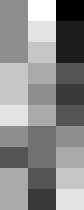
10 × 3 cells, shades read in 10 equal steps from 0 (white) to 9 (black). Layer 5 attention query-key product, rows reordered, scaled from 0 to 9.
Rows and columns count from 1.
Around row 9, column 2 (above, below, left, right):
5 7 3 2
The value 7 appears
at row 5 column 3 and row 10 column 2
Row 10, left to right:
3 7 1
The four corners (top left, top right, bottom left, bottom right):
4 9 3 1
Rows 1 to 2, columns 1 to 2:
4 0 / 4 1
